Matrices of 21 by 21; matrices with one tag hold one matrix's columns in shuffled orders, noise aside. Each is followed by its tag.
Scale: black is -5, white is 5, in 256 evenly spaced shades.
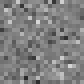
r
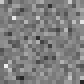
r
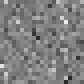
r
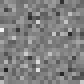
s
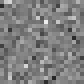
r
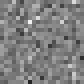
r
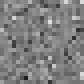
r
